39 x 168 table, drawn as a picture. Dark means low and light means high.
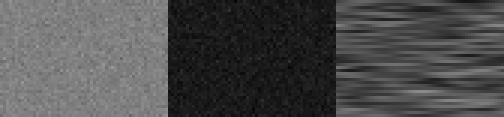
The table splits into one row of 3 panels. Panel 1,1: middling, fine-grained, faint in contrast. Panel 1,2: very low, fine-grained, faint in contrast. Panel 1,3: low, streaked across.
